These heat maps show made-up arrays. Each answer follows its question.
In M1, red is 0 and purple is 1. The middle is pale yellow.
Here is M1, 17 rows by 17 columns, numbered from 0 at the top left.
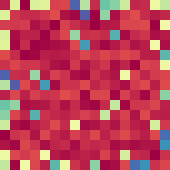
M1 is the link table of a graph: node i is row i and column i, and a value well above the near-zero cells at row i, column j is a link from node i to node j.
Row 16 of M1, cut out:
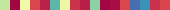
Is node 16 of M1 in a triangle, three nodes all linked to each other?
no
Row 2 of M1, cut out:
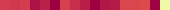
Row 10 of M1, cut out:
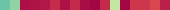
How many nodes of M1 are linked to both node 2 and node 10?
0
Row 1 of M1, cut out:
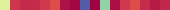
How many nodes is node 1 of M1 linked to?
3
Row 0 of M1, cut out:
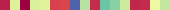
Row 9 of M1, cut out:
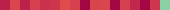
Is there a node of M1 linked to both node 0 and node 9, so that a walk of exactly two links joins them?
yes
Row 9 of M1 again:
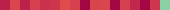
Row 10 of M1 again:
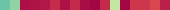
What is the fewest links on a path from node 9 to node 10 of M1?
3
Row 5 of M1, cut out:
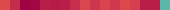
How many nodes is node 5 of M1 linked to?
1
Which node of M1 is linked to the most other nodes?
node 0
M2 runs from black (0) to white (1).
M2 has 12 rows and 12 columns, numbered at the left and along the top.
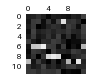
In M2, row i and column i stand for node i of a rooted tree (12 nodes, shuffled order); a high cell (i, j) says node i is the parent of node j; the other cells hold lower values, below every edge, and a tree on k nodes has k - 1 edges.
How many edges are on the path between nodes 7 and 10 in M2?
5
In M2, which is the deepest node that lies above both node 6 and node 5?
8
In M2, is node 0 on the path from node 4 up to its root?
no
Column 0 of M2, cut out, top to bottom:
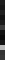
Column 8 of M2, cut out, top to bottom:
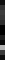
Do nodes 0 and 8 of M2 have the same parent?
yes
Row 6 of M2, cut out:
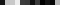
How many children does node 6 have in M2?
4
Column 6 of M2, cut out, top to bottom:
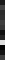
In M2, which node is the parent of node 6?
8
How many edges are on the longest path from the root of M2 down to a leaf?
4
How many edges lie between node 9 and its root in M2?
0
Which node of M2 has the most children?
6
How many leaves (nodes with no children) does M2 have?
8
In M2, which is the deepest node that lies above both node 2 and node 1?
6
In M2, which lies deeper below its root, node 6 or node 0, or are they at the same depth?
node 6
